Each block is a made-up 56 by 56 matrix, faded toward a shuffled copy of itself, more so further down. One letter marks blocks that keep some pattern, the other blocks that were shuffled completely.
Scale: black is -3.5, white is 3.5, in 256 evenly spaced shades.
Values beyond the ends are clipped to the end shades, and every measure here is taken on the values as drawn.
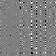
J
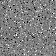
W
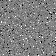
W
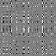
J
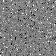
W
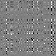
J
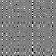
J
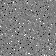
W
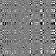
J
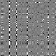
J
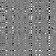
J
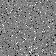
W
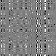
J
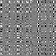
J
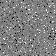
W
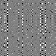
J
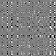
J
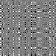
J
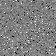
W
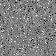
W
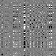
J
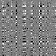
J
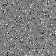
W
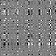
J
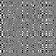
J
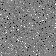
W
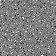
W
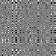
J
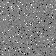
W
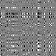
J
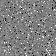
W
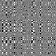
J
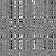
J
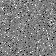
W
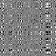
J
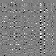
J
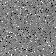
W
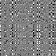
J
